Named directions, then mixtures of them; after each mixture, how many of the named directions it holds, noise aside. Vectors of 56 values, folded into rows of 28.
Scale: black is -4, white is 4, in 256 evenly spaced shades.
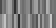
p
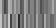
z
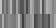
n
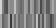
two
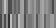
one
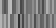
three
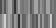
one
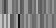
two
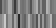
one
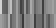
two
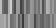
three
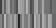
two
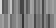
two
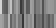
two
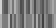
three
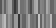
one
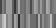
one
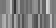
two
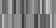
two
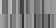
two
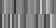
three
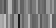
two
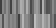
one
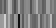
two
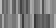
one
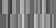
three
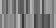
one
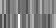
three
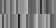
two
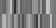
two
